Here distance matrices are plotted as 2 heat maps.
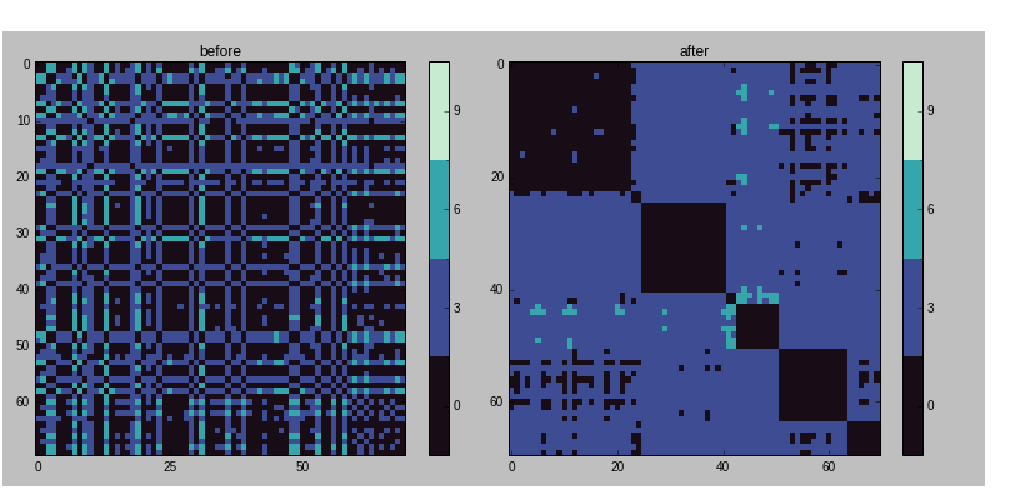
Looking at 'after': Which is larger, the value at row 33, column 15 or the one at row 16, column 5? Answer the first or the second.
the first
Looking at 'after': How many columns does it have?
70
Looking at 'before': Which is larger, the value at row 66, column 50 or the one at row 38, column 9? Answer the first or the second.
the second
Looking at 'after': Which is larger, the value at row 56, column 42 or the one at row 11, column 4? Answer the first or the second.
the first
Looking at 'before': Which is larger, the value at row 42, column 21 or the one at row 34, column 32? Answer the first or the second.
the first
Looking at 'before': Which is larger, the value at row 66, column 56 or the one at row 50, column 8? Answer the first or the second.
the first
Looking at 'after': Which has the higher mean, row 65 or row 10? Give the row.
65
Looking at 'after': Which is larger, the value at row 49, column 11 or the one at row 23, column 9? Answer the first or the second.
the first
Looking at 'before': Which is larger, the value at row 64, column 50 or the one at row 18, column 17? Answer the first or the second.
the second
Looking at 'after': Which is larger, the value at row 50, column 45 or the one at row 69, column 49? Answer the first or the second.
the second
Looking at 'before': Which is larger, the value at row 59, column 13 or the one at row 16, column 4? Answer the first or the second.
the first
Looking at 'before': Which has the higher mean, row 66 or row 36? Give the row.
36
